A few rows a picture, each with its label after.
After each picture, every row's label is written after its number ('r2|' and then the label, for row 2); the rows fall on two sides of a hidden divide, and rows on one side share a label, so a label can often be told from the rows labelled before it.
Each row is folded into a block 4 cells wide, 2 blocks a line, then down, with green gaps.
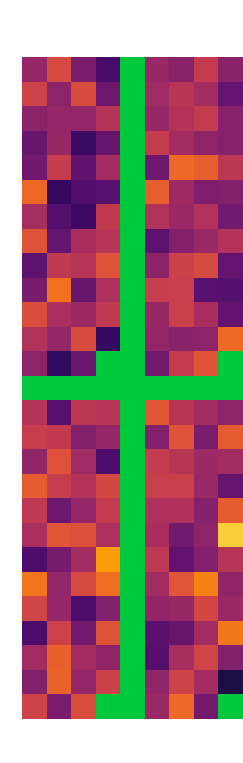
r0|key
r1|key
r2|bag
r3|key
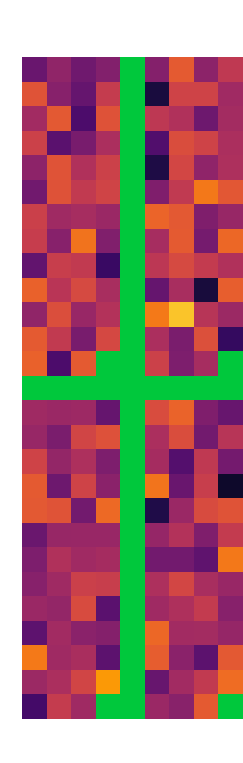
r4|key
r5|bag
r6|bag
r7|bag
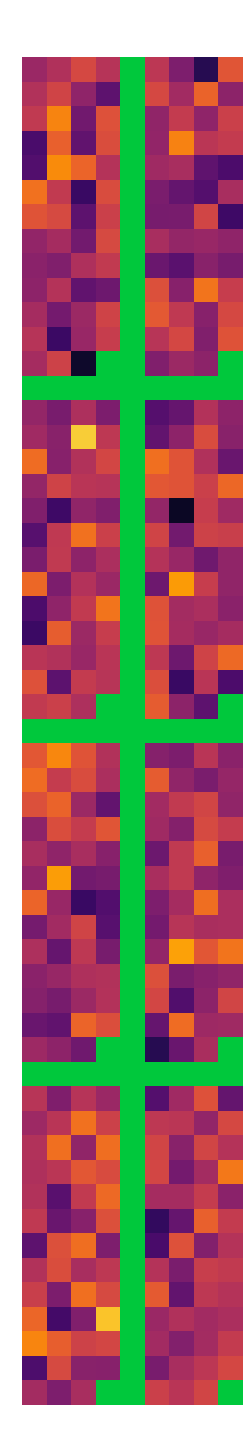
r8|key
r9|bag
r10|bag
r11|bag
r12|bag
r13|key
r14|bag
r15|bag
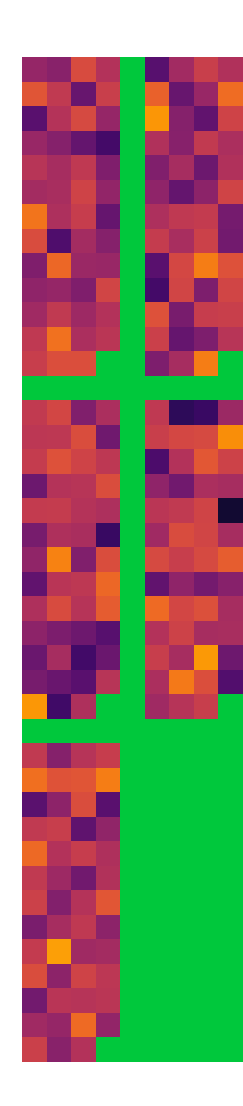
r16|key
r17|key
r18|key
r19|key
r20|key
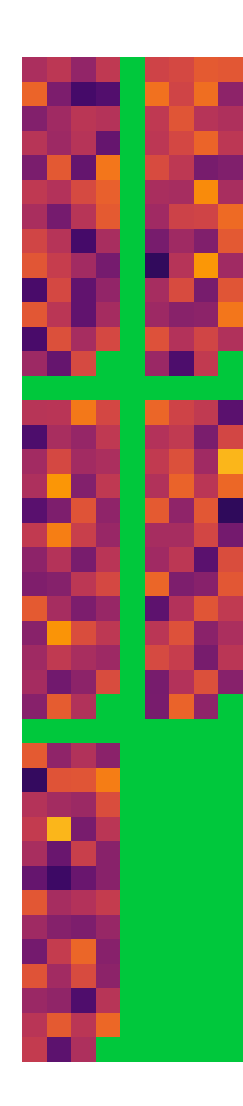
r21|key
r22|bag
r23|bag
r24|bag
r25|bag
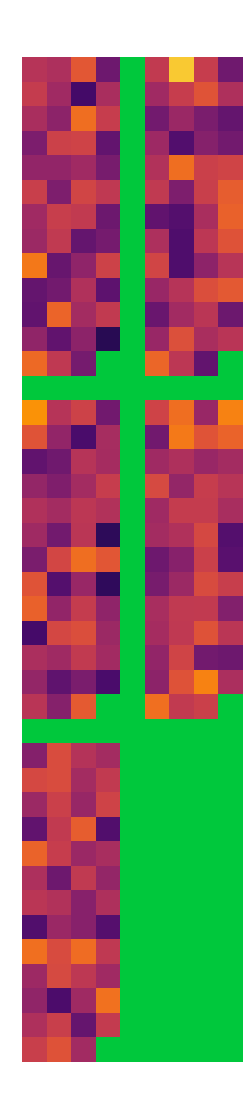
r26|key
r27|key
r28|key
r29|bag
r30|key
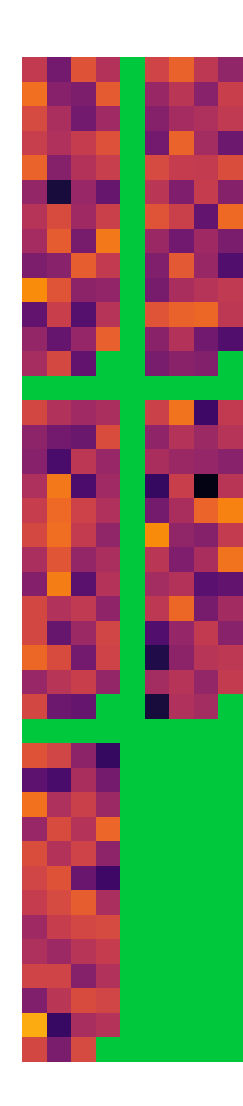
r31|bag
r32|key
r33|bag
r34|key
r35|bag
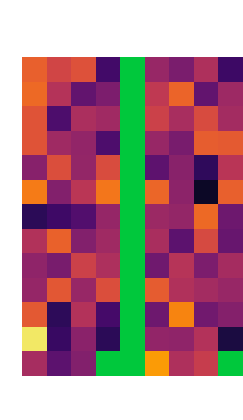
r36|key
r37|key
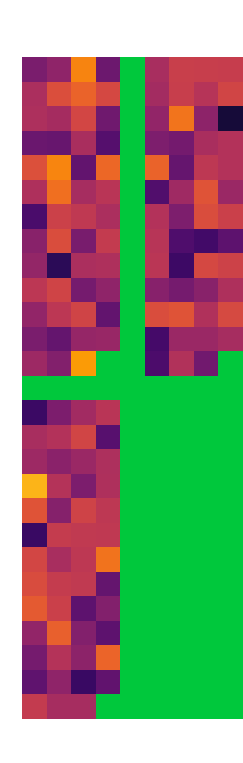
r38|key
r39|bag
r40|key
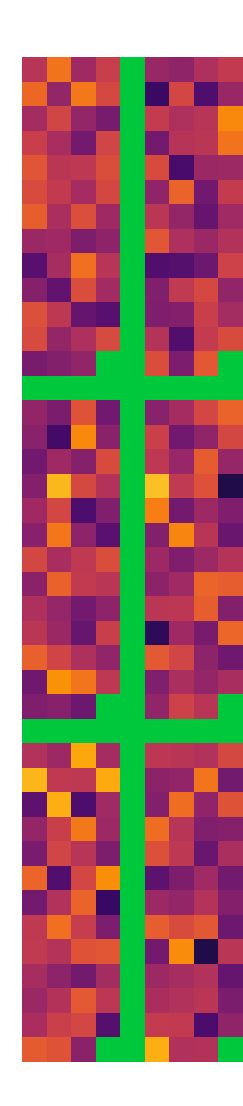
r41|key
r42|bag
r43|bag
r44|bag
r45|key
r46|key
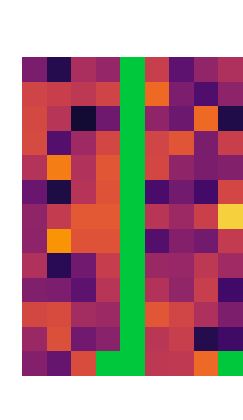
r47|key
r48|key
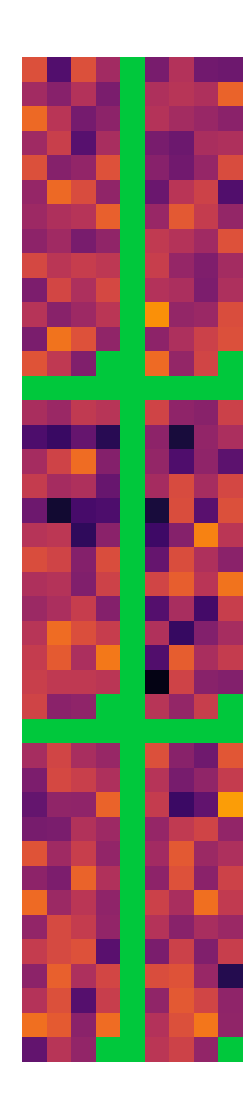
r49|bag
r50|bag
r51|bag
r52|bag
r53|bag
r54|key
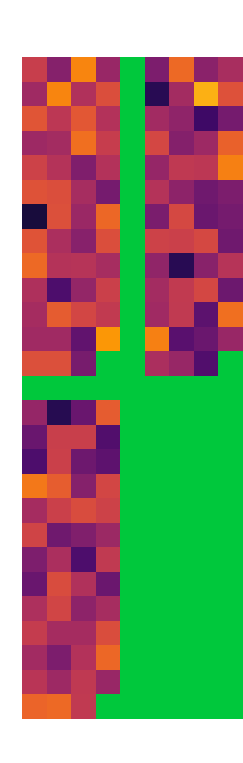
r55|bag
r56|bag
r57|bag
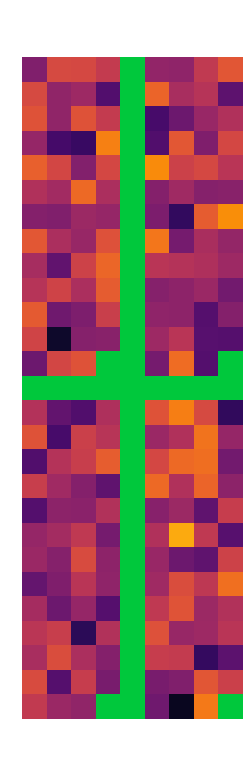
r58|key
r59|key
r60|key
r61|bag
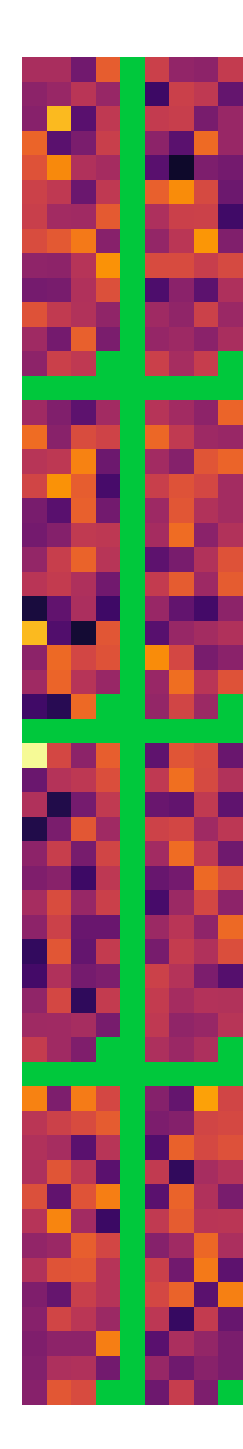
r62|key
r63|bag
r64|bag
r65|bag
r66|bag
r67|key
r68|bag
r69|key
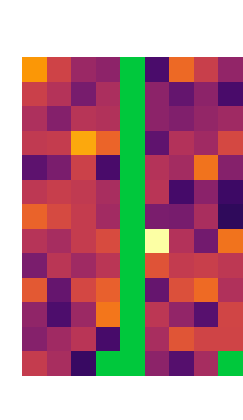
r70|bag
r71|bag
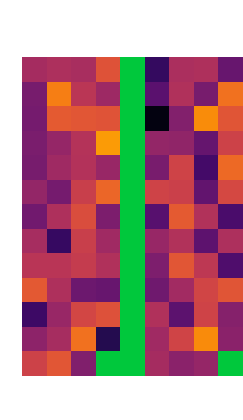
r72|key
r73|key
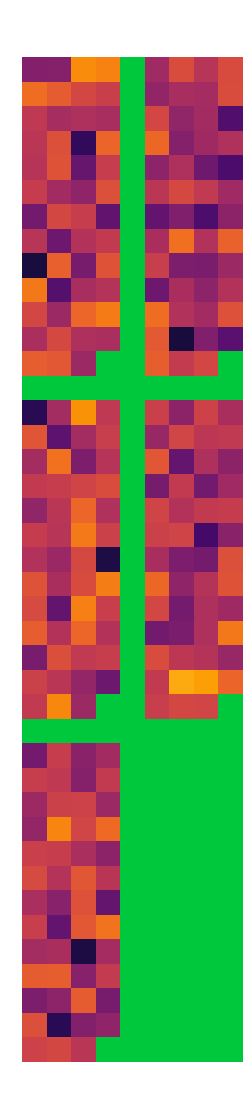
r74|key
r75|bag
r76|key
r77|bag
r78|key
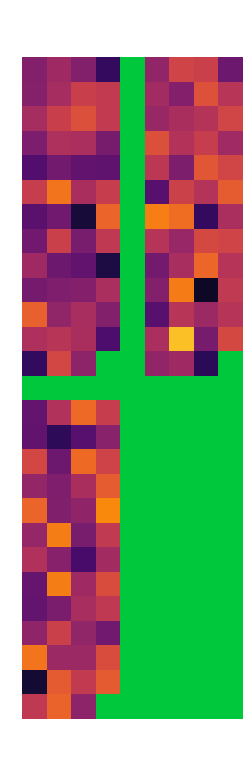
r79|bag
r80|bag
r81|bag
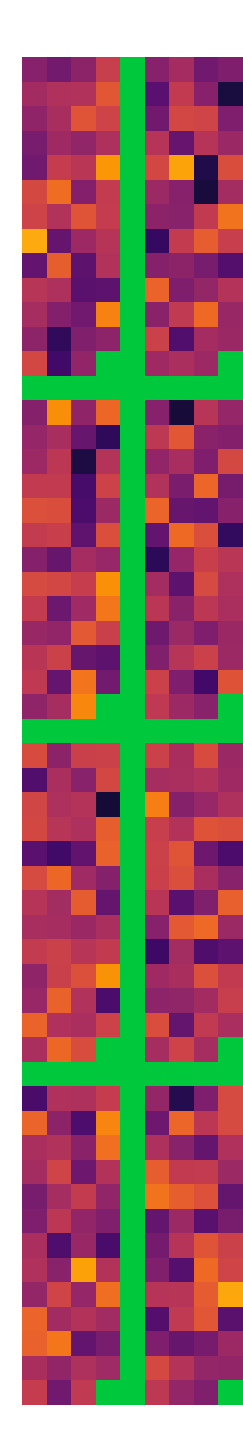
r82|key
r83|key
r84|key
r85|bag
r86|bag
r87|bag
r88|key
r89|key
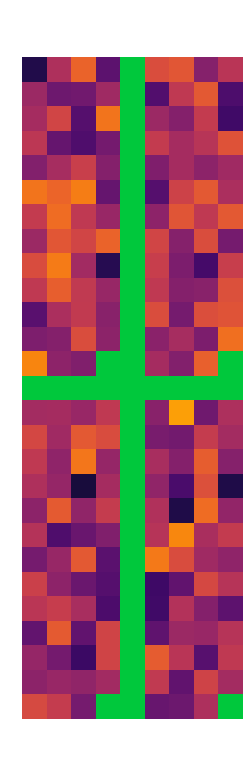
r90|key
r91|bag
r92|key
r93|bag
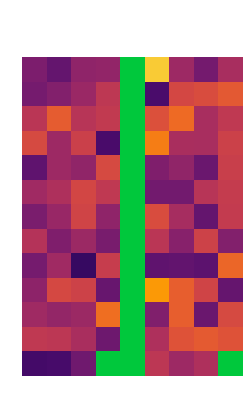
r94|key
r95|bag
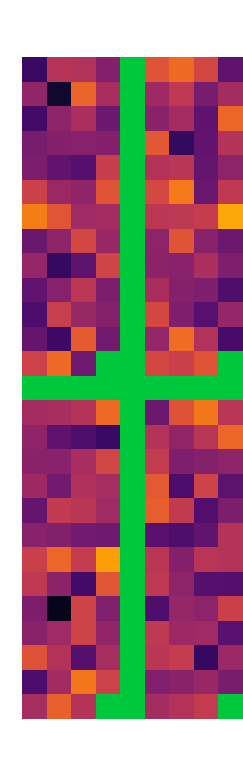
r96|key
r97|key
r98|bag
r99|key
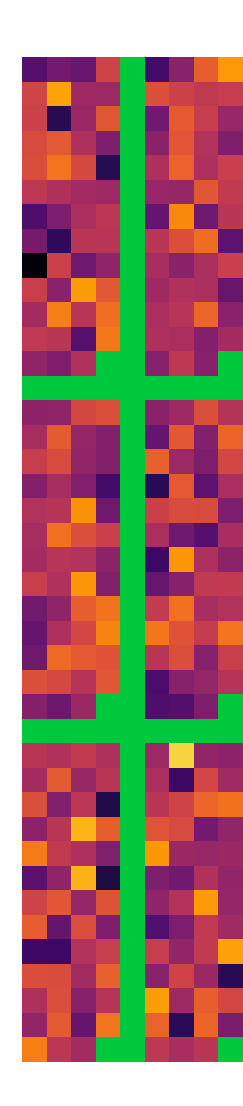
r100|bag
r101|key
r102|bag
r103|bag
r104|bag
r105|key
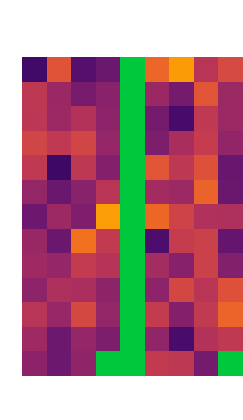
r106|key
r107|bag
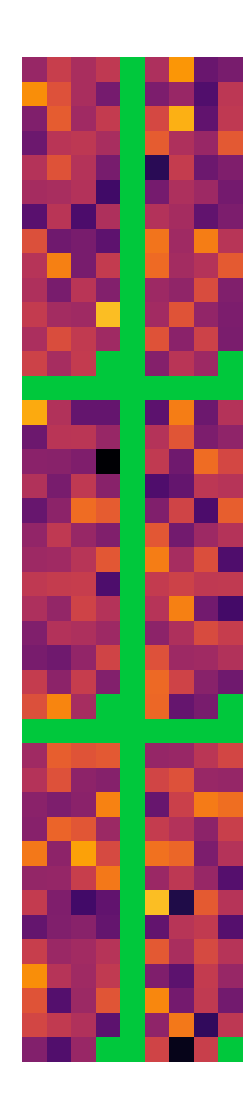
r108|key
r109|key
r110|bag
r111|key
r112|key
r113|key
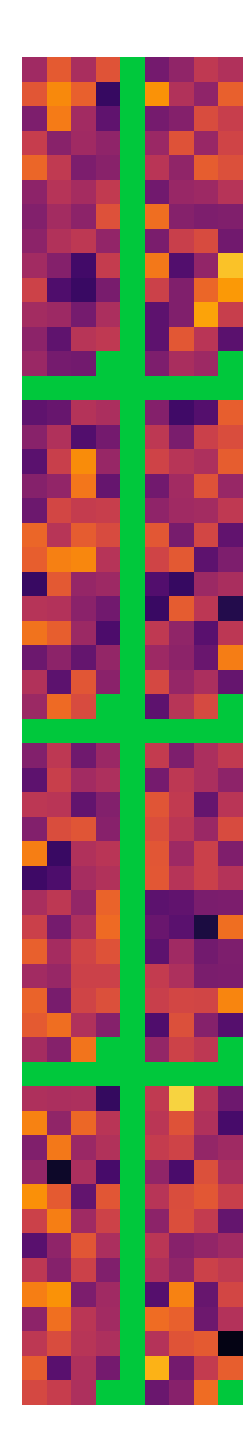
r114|key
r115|key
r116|key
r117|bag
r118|bag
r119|bag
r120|key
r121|key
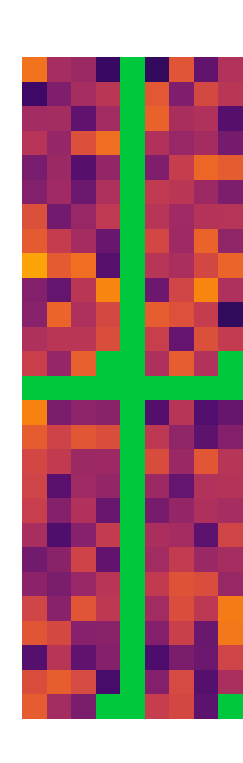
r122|bag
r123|key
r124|key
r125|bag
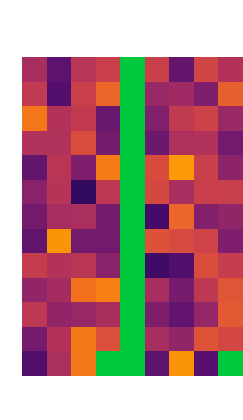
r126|bag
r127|bag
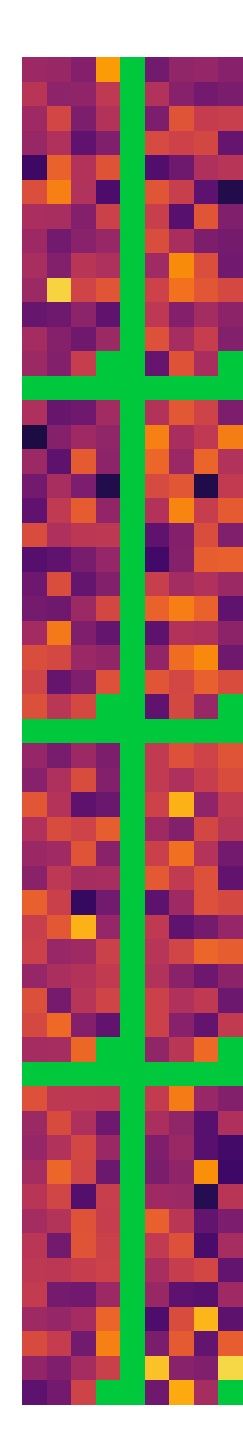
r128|key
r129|key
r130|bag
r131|key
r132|bag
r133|key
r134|bag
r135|bag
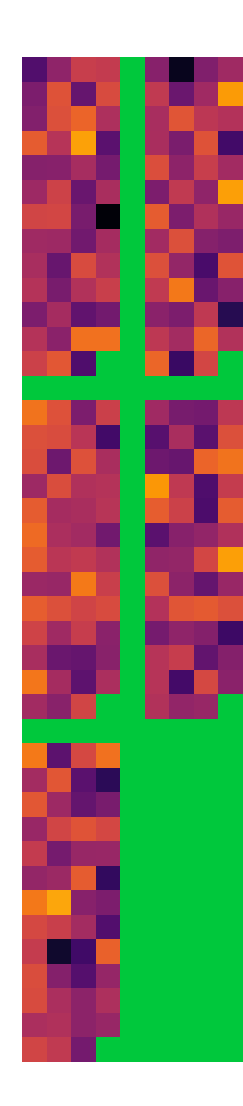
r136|bag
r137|key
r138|key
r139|key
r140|bag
